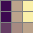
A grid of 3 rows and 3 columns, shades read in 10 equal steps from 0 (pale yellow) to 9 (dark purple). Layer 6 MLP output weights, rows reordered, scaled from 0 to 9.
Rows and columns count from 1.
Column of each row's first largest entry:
1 1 1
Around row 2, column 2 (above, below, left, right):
3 4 9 0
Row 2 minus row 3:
2 -1 -3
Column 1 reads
9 9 7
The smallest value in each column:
7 3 0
